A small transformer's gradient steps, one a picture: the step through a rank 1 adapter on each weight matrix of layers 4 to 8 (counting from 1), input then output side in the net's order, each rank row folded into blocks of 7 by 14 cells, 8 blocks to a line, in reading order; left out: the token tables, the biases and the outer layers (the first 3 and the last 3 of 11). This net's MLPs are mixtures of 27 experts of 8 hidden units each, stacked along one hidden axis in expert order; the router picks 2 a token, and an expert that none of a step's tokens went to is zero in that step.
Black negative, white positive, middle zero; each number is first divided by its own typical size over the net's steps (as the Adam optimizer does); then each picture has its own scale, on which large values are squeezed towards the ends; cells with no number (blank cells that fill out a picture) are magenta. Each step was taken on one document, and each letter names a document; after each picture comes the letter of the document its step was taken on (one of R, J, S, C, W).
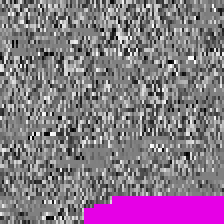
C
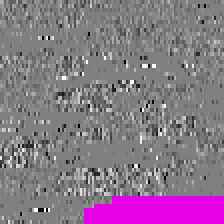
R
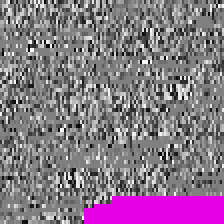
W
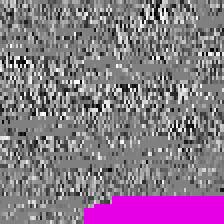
W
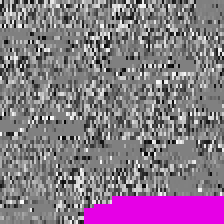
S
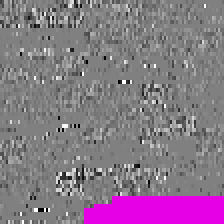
R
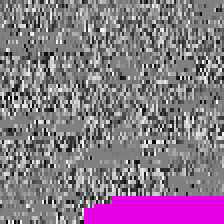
S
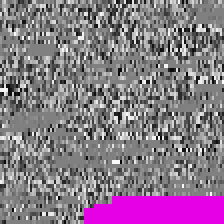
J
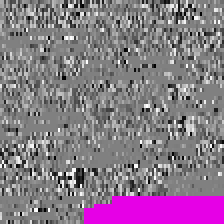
R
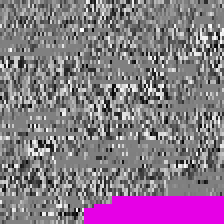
J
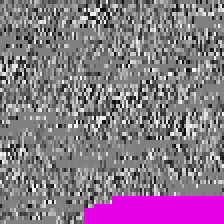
W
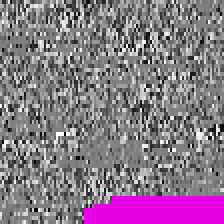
C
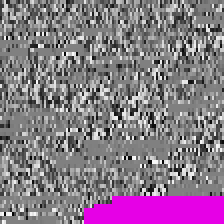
J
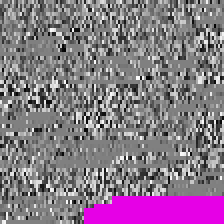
J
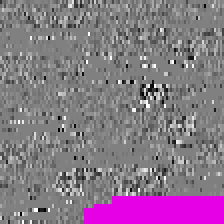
R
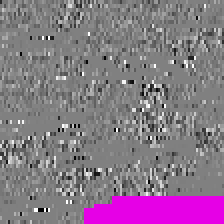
R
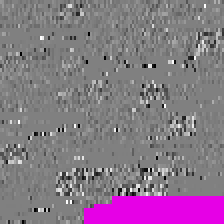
R
